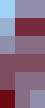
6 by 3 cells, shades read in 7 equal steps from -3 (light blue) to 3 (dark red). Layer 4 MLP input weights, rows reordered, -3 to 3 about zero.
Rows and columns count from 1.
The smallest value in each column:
-3 -1 -1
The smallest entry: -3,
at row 1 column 1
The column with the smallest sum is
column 1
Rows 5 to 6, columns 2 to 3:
0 0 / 0 -1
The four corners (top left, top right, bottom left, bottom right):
-3 -1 3 -1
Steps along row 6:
down down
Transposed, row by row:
-3 -2 -1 1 1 3 / -1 2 0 1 0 0 / -1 2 0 1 0 -1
